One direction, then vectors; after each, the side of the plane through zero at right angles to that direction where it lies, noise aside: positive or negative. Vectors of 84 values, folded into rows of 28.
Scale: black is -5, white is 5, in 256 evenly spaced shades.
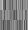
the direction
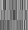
positive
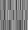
positive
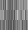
positive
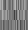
positive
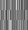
negative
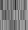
negative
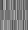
negative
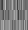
negative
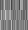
negative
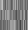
positive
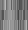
negative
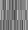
positive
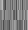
positive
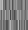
positive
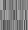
positive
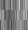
positive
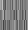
positive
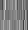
negative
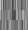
positive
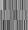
positive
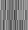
positive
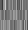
negative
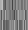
positive
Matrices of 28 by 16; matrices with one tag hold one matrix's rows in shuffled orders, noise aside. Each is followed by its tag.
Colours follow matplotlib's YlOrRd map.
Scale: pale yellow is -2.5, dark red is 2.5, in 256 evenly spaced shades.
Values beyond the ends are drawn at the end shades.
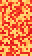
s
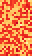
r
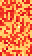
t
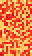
t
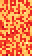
t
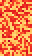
r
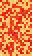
s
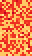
t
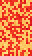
s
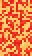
s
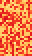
t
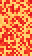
t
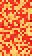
r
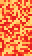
r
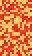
r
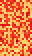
t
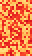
s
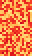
t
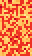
s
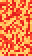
t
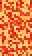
s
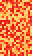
t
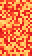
t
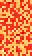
t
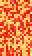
t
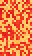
t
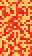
s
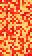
t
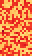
r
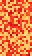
s
